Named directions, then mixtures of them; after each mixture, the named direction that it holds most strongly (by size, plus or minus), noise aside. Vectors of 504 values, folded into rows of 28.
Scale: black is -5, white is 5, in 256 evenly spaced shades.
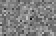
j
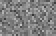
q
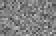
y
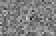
j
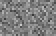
q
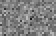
j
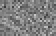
y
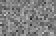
j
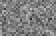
j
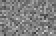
y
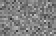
y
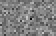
j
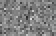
j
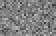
y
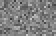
y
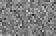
q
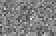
j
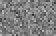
q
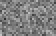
q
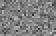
y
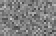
y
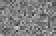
y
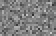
y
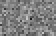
j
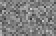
q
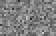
j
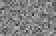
y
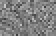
q
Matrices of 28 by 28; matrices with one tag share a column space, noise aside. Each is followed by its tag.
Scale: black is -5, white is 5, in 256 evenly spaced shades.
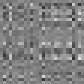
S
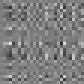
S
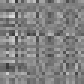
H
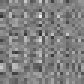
H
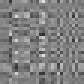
H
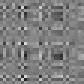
S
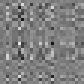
S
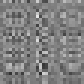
H
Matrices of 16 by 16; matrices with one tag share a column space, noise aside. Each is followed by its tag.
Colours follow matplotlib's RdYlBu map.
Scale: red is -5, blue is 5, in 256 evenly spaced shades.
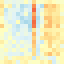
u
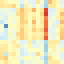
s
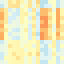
s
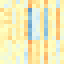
s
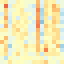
u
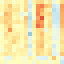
u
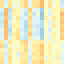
s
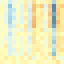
u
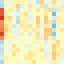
s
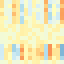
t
